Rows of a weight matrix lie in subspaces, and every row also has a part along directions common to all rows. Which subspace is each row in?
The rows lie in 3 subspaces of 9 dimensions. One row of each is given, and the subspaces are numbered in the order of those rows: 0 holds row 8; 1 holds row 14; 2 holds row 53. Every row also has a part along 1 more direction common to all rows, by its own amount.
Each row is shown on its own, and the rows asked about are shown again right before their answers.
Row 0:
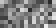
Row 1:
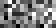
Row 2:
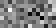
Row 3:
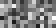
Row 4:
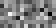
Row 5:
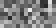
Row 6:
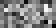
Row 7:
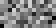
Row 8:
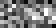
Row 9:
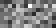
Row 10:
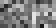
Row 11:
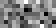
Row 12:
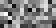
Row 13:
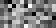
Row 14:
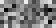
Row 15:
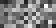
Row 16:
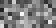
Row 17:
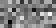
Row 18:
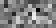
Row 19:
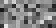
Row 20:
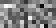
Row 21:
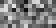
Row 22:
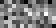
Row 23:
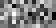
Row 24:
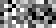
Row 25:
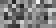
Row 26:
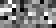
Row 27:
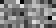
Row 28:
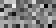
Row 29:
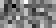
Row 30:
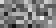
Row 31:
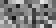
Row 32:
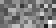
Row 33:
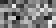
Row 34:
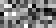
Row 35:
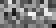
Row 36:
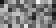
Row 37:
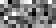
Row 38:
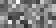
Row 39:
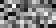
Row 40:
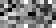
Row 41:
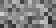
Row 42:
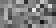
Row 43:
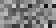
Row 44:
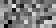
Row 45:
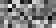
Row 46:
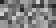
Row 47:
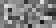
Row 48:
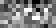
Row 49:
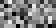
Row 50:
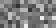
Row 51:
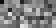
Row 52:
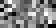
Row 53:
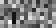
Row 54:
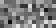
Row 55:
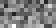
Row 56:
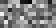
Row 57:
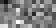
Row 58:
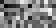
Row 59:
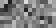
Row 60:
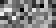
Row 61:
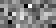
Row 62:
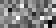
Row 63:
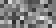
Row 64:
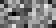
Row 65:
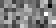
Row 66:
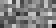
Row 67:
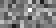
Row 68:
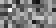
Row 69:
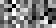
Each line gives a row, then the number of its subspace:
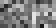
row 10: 2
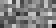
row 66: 1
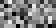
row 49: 1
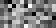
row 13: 1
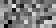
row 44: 1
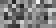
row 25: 0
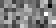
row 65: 0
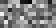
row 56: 0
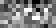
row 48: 0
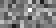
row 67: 0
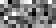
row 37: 0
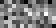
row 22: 0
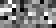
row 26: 2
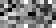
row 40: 0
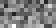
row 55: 0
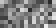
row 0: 2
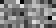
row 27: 0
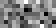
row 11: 0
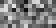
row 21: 2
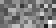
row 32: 1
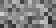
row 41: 0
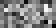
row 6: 1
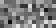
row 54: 1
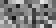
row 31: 2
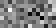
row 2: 2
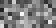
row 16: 1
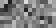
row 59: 2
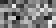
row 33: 1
